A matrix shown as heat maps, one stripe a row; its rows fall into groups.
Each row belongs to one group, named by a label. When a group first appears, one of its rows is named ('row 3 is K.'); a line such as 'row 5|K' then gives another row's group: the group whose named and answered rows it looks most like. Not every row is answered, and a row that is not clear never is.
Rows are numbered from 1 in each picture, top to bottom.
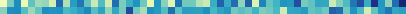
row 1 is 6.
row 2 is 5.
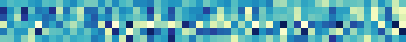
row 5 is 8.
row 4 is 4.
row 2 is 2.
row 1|8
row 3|2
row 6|5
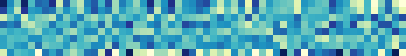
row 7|8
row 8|4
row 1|2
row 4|5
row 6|8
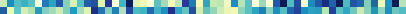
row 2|5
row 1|4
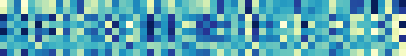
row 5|2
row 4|8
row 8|2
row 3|2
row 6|8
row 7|4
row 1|6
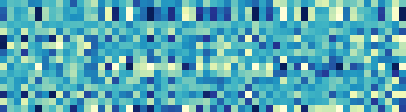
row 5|6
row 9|5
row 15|6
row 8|2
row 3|8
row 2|8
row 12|8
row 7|5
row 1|8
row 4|4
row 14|2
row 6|2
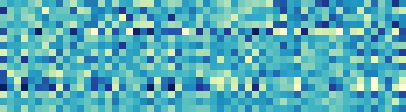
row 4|4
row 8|6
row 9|2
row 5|8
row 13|2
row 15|8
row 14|6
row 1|4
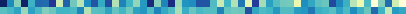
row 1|2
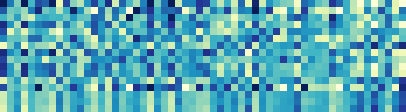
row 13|8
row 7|6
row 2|8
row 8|2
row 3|5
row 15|6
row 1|2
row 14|6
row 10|2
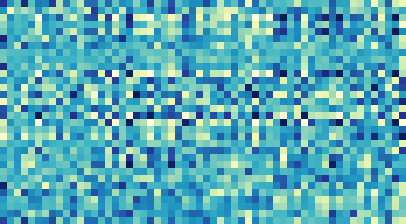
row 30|8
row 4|4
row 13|6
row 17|8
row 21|4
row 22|8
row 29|8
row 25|6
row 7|2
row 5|4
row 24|5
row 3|4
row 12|8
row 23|5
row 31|5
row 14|8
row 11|4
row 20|6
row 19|6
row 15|6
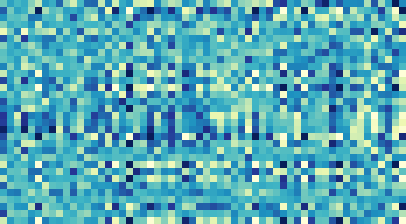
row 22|2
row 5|6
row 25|8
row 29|6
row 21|5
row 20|8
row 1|4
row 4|4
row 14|5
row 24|4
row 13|4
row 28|5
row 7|5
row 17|2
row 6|2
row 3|8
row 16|5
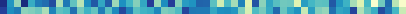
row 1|2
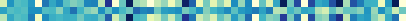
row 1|4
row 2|8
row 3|4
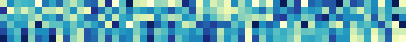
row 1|4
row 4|8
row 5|2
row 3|4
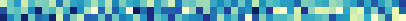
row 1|6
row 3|2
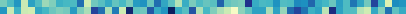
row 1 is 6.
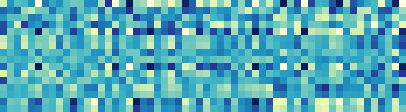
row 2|5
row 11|6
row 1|4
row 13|4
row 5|8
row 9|4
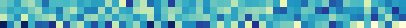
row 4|2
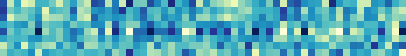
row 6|8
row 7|6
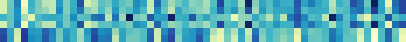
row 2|6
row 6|2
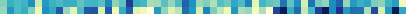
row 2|4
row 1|4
